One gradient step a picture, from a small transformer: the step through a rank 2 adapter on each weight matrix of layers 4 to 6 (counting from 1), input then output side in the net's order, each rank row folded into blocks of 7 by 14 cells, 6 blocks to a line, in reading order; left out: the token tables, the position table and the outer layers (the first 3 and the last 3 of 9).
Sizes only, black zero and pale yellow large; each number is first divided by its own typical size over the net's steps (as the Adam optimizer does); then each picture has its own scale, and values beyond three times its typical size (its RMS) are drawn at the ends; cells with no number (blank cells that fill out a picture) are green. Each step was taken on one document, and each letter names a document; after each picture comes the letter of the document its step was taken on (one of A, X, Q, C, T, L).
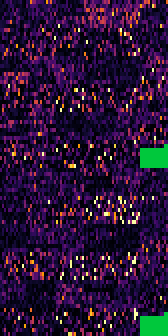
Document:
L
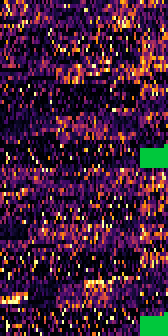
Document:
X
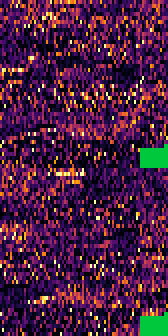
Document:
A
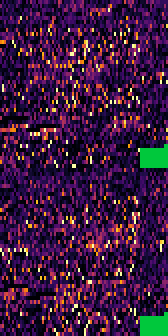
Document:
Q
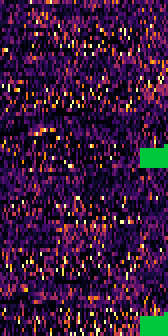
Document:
L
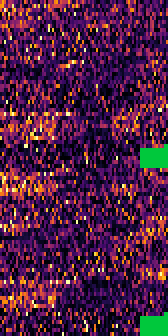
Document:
A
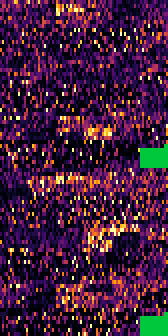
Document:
Q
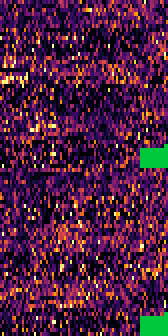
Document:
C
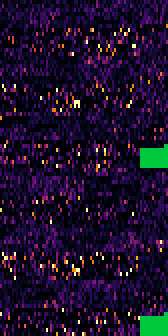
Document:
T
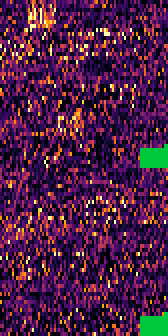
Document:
A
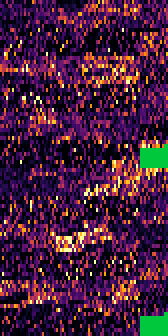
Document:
C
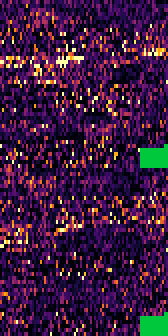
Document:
Q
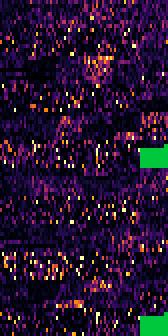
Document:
T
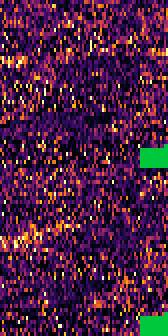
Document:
A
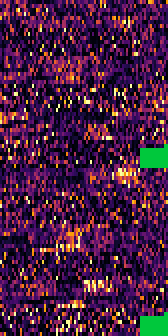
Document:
A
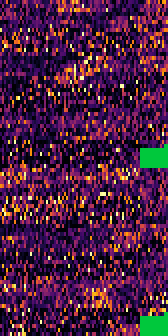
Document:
X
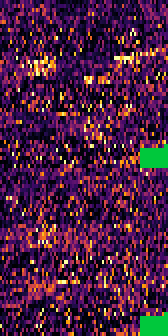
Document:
C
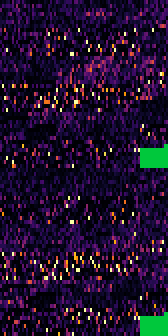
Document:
T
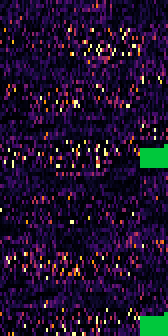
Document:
T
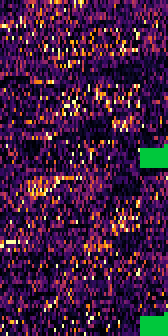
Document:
Q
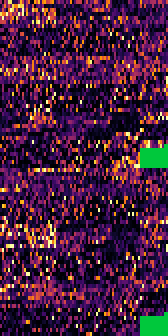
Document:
C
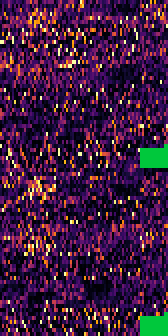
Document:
Q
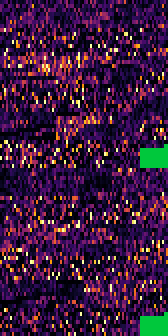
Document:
L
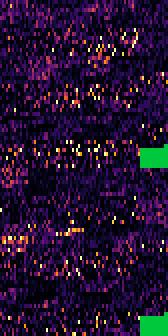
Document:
T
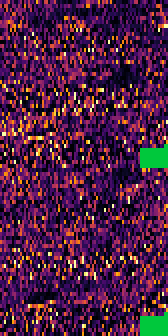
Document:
A
